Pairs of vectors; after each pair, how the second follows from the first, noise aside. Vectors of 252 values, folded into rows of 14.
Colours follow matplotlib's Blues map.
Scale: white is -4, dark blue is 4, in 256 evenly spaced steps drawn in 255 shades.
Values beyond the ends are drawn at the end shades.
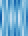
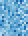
shuffled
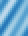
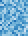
shuffled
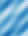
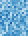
shuffled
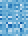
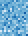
shuffled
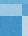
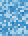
shuffled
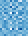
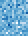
shuffled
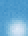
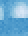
wrapped around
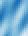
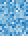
shuffled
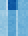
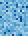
shuffled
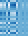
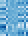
wrapped around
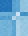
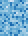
shuffled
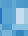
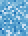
shuffled
